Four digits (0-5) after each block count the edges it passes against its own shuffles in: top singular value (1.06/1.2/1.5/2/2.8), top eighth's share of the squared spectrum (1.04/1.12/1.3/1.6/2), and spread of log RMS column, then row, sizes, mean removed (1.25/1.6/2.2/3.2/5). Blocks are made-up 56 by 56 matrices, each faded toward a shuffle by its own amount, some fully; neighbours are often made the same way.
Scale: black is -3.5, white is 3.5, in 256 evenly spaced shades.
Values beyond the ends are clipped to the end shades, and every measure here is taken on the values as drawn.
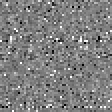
3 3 0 2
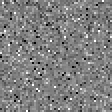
0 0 0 0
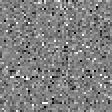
3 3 0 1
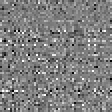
3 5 2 3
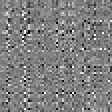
4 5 3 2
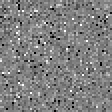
2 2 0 0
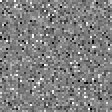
2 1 0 0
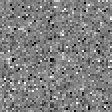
3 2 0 0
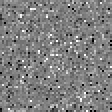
2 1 0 0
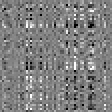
5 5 4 3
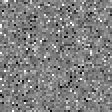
1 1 0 0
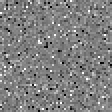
0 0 0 0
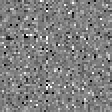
3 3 1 1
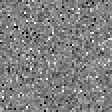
2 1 0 0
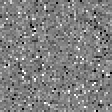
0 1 0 0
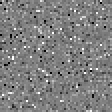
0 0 0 0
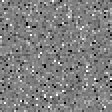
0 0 0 0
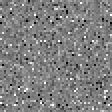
0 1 0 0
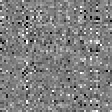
4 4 3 2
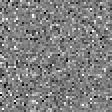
3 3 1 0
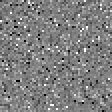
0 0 0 0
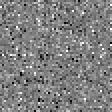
3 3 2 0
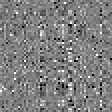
4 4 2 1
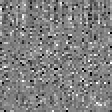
4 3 2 1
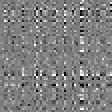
5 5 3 3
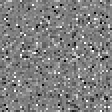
3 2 1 1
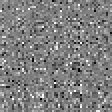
4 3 2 2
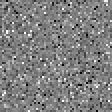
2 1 0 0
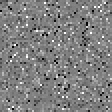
2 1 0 0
